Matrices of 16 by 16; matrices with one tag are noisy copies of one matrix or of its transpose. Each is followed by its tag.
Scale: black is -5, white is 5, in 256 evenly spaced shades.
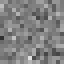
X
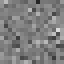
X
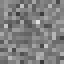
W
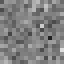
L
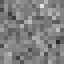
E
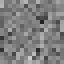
X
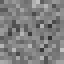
L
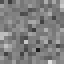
L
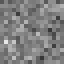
E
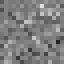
E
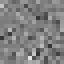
X
